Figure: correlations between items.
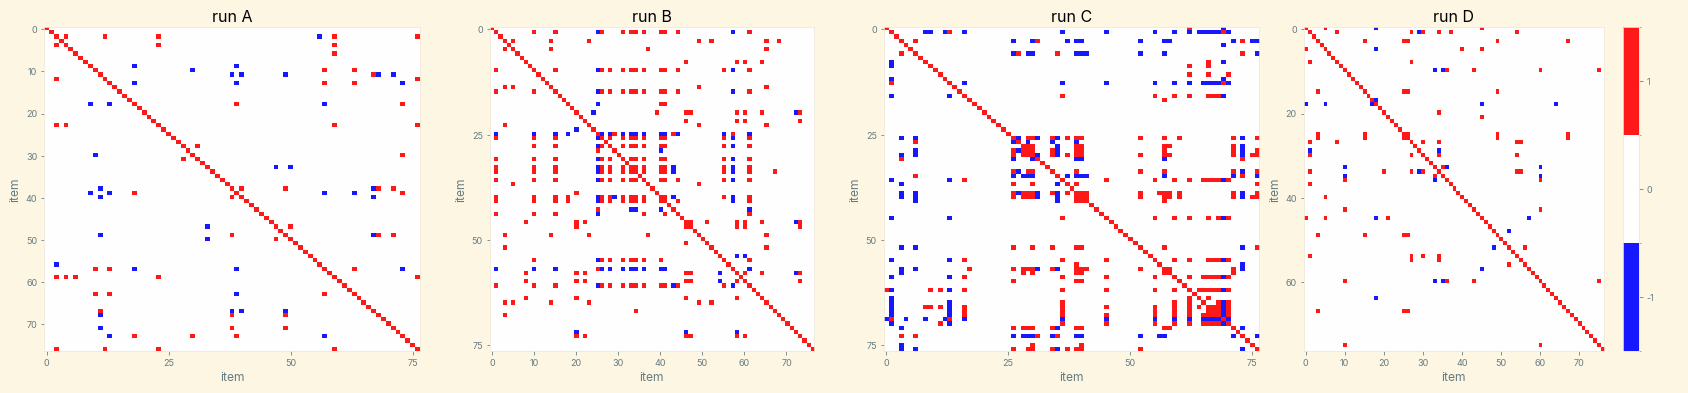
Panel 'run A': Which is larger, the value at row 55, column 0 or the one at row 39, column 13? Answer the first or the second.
the first
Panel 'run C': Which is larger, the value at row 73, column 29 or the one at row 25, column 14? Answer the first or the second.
the second
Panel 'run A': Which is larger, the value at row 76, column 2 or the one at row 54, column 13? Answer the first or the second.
the first
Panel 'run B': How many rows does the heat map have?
77
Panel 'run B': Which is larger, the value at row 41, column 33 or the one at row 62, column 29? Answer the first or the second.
the first
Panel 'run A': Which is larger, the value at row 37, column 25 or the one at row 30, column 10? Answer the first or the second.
the first
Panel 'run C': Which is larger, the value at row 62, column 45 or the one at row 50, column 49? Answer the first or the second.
the first
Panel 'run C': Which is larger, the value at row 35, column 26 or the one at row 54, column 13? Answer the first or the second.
the second
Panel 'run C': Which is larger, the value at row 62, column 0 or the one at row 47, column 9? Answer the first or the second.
the first
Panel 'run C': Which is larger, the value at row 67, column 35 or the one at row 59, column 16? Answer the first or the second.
the second
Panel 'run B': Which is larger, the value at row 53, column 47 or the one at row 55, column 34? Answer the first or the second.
the second
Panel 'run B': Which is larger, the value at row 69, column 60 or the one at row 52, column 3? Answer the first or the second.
the second
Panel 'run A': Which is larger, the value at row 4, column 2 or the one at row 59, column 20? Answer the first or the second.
the first
